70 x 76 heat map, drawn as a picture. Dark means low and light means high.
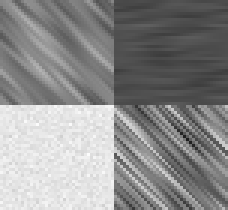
It is made of 2 by 2 panels. Panel 1,1: middling, slanting down to the right. Panel 1,2: low, streaked across, faint in contrast. Panel 2,1: very high, fine-grained, faint in contrast. Panel 2,2: middling, slanting down to the right, strong in contrast.
